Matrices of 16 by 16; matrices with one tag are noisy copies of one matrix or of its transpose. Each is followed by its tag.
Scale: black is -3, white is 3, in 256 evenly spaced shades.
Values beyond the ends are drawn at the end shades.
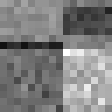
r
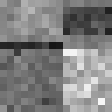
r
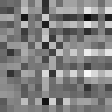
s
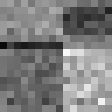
r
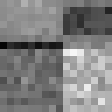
r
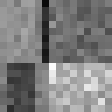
r
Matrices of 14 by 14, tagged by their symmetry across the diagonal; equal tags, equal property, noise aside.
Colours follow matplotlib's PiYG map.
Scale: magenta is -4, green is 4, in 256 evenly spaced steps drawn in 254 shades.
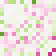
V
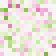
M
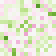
V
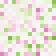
M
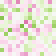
M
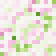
V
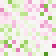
M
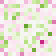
V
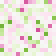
M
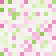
V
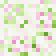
V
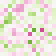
M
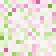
M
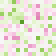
V
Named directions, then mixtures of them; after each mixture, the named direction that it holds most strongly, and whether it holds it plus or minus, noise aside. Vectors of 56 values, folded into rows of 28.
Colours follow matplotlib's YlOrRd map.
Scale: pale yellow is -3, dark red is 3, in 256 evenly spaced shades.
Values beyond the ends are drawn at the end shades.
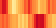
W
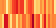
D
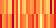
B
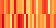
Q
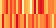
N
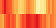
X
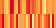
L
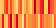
N, plus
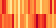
W, plus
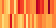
Q, minus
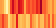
X, minus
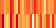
L, plus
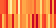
B, plus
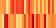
D, plus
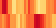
W, plus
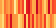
Q, minus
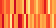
Q, plus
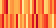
N, plus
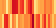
D, plus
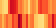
W, minus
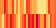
X, plus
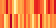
D, minus
